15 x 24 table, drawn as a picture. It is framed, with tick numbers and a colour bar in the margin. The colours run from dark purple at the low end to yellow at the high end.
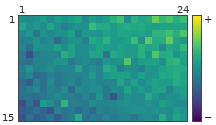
The ninth with the highest average is the top right. Values rise toward the top right. On average the colour sits 50% of the way up the scale. The bottom left is the ninth with the lowest average. No regular stripes run through it.
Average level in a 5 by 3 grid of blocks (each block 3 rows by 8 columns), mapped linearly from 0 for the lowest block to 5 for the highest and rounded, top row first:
345 / 235 / 134 / 123 / 013
